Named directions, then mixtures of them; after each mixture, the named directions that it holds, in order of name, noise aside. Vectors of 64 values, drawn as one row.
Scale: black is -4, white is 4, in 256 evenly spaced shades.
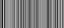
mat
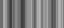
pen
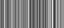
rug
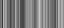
mat, pen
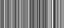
rug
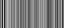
mat, rug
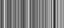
pen, rug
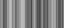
pen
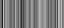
mat, pen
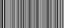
mat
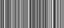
rug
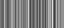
rug
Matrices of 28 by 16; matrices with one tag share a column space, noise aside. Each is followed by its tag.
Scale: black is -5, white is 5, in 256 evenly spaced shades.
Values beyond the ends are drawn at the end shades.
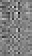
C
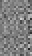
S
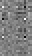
C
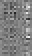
C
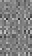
S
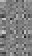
S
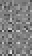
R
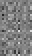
R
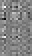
C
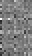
S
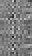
S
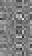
S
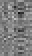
C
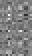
R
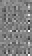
R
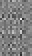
S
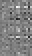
C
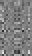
R
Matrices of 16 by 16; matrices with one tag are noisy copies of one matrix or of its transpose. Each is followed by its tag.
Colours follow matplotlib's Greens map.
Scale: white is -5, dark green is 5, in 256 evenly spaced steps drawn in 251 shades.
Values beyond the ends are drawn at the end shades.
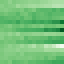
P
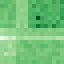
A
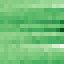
P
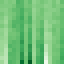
P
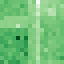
A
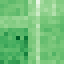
A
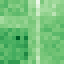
A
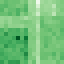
A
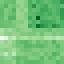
A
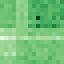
A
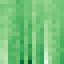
P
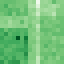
A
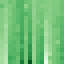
P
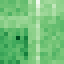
A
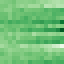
P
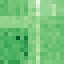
A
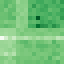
A
